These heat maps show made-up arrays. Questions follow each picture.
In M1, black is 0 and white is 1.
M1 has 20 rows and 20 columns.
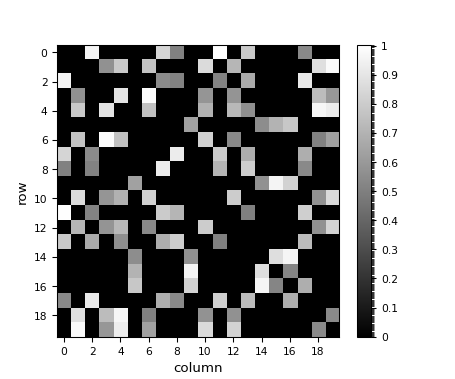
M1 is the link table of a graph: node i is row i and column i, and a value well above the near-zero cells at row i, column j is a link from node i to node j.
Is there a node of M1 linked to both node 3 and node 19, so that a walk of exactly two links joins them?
yes
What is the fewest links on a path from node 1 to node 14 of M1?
5
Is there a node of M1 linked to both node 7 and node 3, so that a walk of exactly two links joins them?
no
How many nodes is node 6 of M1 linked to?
7
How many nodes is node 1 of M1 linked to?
7
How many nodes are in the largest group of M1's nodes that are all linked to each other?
8
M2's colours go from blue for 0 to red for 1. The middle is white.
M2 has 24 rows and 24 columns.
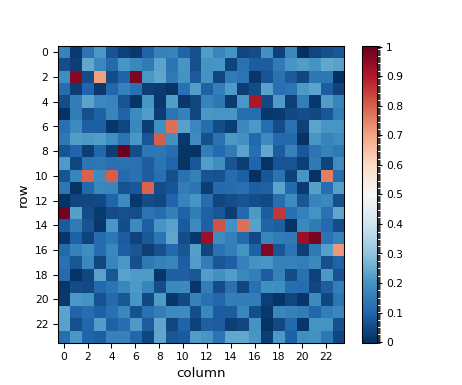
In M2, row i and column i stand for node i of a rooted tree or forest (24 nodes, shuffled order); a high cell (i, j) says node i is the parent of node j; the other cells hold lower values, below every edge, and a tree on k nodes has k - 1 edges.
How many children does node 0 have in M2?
0
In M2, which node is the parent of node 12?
15
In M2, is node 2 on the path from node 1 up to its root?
yes
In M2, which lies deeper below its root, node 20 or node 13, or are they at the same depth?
node 20
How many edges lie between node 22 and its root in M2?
1
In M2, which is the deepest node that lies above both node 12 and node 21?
15
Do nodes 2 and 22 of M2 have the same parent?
yes
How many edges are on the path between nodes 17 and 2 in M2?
4
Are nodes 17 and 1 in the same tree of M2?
yes
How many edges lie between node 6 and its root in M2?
2
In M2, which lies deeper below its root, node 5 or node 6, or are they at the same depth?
node 5
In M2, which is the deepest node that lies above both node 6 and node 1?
2
